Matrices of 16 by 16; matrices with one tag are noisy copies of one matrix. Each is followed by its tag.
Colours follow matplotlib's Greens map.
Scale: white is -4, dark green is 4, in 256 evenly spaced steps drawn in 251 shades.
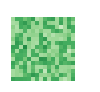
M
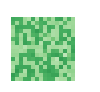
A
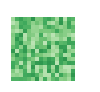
M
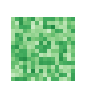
M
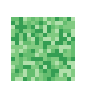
A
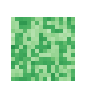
M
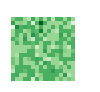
A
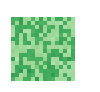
A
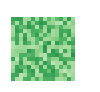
A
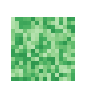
M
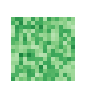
A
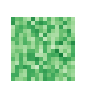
A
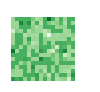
M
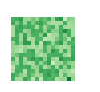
A
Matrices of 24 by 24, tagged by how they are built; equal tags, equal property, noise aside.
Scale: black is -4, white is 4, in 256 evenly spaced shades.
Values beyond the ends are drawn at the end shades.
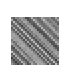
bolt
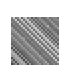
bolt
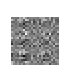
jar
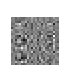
jar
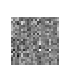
jar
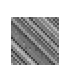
bolt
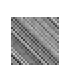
bolt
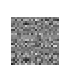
jar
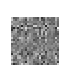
jar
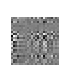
jar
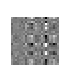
jar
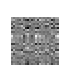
jar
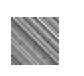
bolt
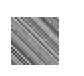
bolt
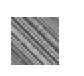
bolt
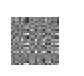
jar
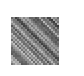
bolt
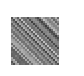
bolt
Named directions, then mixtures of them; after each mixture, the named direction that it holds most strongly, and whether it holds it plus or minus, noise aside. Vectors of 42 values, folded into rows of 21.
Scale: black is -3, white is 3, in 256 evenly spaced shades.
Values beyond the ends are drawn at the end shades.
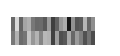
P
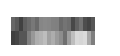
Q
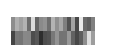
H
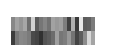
H, plus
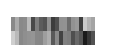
Q, minus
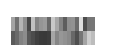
H, plus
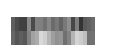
Q, plus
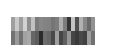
H, plus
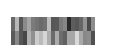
P, plus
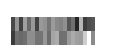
Q, plus
